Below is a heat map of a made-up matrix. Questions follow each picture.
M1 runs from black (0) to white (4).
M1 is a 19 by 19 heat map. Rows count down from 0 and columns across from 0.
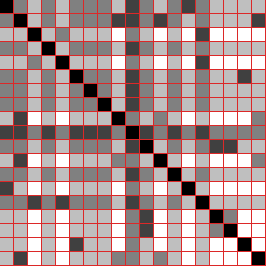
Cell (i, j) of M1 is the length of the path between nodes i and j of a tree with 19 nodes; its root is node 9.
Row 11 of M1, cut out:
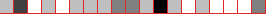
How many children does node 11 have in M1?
0
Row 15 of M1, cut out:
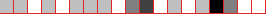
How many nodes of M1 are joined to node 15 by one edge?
1
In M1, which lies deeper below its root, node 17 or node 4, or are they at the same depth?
the same depth
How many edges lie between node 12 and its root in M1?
1
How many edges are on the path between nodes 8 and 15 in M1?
4
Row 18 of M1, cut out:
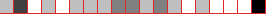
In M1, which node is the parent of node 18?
1
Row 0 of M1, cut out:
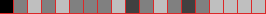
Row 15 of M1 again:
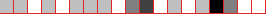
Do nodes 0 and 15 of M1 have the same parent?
no
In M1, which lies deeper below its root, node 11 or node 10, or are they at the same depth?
node 11
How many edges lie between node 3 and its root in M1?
1
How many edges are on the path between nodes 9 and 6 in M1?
1
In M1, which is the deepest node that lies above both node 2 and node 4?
14
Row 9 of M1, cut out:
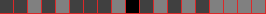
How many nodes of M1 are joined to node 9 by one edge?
9
